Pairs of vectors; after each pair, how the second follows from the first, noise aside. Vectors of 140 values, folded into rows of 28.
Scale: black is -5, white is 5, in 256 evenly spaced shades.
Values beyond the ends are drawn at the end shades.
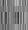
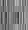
copied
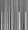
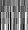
scaled up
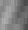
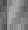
wrapped around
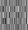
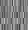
wrapped around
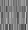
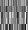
scaled up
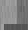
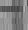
wrapped around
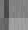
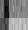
scaled up
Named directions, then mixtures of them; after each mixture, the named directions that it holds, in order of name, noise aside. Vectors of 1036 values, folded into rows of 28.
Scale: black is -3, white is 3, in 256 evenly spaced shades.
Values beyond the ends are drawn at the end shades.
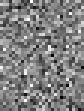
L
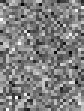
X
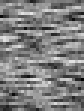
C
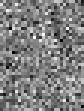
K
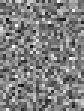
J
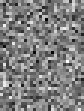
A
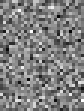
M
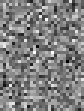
A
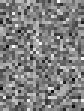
J, M, X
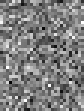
K, L, X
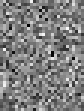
A, K, L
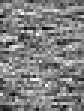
C, M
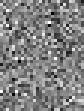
J, K, X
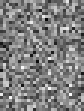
A, M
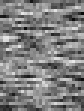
C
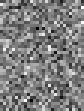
L, X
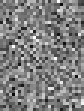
J, K, M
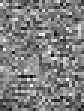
C, K, L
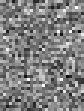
C, J, M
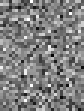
L
